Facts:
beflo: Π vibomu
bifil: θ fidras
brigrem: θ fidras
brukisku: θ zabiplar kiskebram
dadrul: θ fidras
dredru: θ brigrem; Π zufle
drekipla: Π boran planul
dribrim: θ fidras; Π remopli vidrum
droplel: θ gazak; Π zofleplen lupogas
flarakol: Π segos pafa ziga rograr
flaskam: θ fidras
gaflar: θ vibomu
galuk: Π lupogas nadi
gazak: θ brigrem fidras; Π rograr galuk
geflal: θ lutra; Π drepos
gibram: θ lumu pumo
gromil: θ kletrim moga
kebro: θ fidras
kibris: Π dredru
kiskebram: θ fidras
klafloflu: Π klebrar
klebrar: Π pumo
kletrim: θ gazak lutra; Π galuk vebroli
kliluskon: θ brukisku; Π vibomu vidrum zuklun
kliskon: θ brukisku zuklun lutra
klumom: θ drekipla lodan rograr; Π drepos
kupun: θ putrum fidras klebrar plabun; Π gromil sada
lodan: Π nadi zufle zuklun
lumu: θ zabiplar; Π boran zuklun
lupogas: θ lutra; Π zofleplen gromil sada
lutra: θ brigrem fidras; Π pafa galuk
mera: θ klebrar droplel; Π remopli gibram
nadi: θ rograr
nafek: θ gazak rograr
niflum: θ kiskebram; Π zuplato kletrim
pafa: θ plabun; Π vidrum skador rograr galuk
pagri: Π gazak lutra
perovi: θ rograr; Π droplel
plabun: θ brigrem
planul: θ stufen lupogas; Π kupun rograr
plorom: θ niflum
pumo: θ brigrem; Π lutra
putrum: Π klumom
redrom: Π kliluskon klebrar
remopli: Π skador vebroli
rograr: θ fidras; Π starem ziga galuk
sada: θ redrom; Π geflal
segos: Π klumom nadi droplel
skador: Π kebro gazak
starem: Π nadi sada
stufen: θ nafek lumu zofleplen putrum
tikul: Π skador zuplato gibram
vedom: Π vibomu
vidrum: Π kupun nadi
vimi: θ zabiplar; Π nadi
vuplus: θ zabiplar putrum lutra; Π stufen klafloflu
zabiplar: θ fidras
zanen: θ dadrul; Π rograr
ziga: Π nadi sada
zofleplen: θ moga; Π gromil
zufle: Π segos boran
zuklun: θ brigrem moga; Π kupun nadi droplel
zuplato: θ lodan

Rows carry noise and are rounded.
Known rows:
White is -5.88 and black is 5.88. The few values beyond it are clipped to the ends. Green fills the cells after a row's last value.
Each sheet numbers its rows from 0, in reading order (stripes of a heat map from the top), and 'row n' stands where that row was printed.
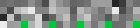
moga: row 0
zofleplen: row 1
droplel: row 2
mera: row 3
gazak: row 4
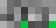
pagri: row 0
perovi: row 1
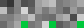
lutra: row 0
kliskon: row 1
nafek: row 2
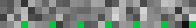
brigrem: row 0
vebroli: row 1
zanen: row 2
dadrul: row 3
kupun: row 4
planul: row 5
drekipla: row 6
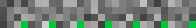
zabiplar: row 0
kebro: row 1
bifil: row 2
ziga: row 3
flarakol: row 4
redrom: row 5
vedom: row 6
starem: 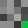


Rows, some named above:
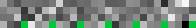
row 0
zufle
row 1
moga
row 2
redrom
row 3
plabun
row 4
zanen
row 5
putrum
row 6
klumom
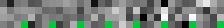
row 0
pumo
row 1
zanen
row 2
plorom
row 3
klebrar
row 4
lupogas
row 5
fidras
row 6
lodan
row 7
zuplato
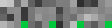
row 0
gaflar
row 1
lumu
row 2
kiskebram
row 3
dredru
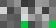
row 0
rograr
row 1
vimi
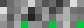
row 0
pafa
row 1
vibomu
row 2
geflal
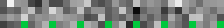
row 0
nadi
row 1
lutra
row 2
kletrim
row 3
redrom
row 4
sada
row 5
plorom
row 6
zuplato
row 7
mera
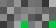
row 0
niflum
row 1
galuk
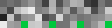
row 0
moga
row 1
zofleplen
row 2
vuplus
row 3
lutra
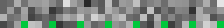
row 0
dribrim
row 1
drepos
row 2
nadi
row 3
zuklun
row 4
stufen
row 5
kliluskon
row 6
plorom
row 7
gromil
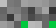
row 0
tikul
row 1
drepos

